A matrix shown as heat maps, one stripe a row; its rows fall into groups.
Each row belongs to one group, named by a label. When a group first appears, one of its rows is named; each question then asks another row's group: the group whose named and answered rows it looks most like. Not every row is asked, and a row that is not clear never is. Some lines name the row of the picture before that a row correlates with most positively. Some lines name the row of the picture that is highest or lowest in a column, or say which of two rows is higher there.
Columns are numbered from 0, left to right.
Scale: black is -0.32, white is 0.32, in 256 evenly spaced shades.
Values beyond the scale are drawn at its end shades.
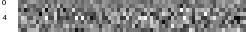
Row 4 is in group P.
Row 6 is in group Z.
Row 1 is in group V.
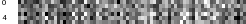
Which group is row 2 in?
P
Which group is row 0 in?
V
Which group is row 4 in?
P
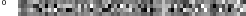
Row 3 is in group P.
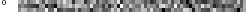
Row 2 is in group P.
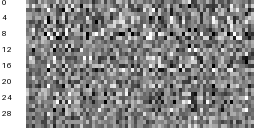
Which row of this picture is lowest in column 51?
17
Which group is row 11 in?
V
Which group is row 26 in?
V
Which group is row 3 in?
P
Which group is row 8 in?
Z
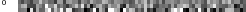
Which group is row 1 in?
P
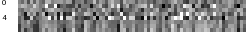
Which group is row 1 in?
P
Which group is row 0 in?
V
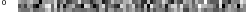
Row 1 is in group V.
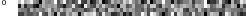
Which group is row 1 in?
V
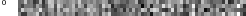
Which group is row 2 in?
Z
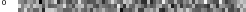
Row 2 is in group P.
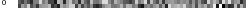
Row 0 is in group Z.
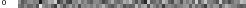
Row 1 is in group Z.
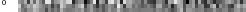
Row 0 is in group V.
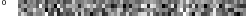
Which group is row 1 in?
Z
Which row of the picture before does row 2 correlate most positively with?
2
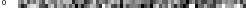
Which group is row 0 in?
V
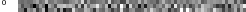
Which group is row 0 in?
P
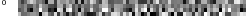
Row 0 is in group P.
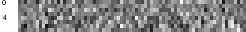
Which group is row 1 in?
Z
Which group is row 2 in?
Z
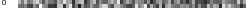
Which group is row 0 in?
V
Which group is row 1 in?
Z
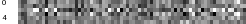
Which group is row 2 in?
P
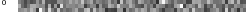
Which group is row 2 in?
Z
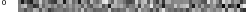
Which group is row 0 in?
Z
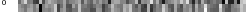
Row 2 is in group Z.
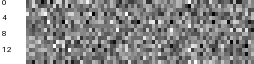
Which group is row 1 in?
V
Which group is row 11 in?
P
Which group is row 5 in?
Z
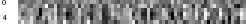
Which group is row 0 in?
Z
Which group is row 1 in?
P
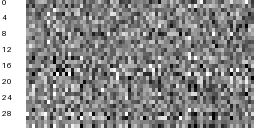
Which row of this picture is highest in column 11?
29
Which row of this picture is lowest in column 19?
20
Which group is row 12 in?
P
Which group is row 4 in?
P
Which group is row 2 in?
V
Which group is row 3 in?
Z
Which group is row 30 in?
V
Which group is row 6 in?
P
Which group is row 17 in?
Z
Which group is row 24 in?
V
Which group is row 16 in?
P
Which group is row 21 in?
V
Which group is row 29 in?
Z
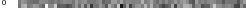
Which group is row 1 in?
P
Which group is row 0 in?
P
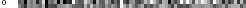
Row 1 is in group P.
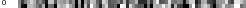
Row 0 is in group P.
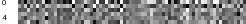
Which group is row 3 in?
P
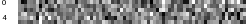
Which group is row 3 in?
P
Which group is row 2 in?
P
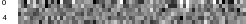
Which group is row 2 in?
P
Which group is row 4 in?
V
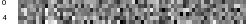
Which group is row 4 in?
Z
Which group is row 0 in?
Z
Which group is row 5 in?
P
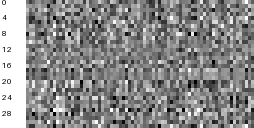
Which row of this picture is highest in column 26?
8
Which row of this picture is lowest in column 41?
27
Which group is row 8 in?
V
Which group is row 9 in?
Z
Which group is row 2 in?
V
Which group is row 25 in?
P
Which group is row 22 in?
P
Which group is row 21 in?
V
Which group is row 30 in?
Z
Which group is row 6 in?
P
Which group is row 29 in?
V
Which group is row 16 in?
V
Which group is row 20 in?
V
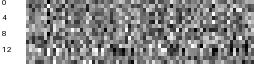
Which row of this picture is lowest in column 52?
12
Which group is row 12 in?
Z
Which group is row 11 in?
P
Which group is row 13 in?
Z
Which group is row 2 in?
P
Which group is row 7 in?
V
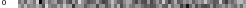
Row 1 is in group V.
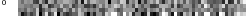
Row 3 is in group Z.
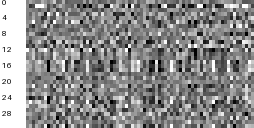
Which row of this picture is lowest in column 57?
8
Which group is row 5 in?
V
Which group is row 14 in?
V
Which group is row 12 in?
V
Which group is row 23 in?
V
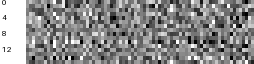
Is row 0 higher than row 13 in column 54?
No
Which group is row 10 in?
V
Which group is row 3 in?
P
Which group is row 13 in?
P
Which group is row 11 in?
P
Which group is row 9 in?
V
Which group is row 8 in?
Z
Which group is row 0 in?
P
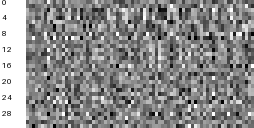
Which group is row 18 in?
V
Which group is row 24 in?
Z
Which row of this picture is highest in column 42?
4
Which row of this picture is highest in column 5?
31
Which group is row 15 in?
Z
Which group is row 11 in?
P
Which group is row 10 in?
Z
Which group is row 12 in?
Z
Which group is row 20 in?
P
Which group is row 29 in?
V
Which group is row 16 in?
P
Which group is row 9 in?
V
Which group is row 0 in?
Z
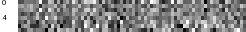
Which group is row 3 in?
Z
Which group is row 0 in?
Z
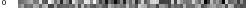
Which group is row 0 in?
Z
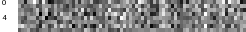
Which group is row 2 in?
P
